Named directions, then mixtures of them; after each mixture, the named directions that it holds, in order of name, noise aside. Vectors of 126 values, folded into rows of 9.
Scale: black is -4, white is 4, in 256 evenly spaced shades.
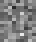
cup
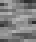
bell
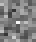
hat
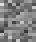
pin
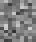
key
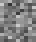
key, pin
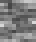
bell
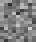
key, pin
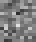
key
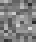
bell, key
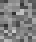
key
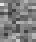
bell, hat, pin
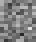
cup, key, pin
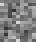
hat, pin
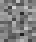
cup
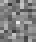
cup, hat, key
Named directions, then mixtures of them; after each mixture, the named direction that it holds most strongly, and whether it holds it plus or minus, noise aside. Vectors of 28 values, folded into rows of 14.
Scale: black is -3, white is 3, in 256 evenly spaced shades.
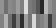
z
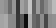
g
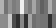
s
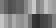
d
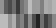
d, plus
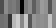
s, minus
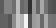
g, minus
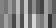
z, plus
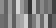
g, minus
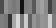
s, minus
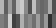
s, plus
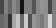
s, minus
